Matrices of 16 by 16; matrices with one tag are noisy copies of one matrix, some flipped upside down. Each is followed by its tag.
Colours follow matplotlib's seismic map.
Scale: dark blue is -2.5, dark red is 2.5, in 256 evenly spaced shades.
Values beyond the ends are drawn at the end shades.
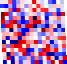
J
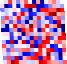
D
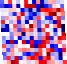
D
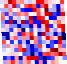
D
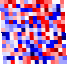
D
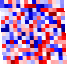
D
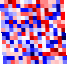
D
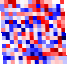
D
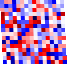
J
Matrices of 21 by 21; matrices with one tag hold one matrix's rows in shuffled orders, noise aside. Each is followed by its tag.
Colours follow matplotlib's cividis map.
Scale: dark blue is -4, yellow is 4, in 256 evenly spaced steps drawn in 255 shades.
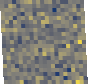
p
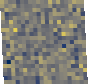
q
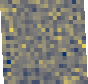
q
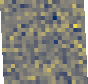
p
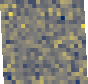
q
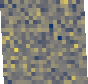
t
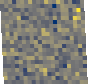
p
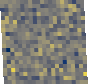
q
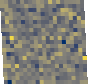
q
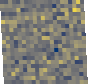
p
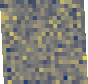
q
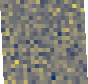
t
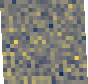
t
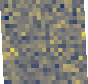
q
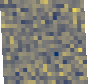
p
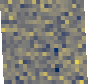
p
